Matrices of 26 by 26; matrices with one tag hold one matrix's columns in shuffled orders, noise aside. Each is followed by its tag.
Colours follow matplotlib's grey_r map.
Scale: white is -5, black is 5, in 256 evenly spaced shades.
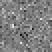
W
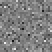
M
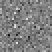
W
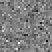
M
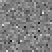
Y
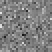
W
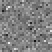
M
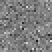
M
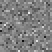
Y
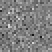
W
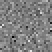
Y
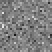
W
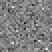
M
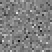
Y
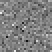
Y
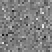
W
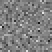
Y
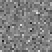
Y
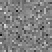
W
